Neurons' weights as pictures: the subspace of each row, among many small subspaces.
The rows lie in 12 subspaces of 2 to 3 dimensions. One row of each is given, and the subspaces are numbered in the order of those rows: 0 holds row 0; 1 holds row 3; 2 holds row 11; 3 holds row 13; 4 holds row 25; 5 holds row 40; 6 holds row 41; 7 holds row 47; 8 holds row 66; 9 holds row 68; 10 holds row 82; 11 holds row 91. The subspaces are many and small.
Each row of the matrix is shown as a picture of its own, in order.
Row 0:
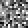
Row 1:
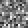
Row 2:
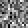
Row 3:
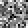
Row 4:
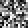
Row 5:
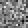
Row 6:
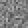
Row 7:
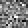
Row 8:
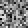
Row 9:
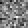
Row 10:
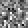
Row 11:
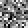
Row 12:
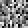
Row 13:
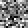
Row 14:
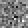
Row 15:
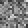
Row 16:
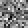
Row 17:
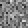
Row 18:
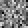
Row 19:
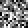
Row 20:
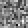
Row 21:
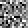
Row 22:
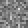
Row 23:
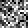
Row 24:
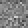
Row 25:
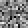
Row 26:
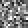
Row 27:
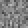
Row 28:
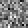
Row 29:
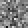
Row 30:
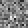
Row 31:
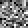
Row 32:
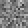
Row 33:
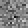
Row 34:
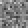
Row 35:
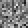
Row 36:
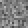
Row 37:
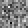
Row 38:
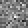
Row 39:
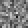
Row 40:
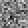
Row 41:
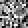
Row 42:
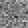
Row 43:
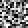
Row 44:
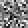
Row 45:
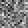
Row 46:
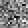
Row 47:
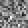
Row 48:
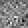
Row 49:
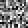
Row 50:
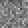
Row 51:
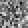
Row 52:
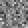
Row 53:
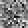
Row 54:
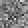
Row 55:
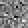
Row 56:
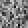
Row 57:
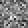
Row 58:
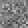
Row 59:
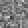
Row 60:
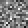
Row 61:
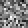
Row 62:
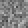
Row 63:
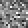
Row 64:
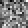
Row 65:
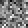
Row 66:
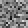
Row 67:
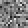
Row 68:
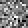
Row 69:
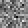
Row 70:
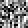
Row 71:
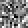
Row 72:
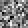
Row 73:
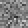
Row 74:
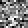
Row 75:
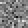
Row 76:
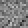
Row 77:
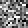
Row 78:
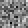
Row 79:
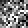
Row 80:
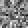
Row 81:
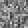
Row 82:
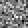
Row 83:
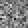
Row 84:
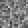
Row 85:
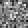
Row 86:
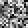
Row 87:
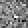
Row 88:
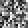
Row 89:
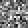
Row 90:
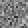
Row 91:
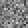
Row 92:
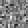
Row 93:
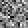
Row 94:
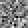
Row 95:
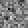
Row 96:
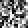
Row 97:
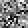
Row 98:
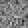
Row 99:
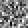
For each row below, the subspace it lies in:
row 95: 3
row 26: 4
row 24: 9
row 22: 8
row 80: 10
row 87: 6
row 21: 2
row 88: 9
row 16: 2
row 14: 9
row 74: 3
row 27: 0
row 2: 3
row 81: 8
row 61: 7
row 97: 5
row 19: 2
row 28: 3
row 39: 10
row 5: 10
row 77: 4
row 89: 4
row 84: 4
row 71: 6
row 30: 3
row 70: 8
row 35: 1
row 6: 2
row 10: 3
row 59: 5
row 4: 9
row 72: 5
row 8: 0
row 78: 8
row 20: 10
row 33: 4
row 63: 0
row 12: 0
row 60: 8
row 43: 4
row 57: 9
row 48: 7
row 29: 3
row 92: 0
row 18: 0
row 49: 4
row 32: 10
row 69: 10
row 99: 7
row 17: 2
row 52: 0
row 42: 6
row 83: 0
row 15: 1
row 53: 1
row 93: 5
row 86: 1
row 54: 2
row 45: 5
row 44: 7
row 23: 5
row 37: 8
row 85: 10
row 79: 5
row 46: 4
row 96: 1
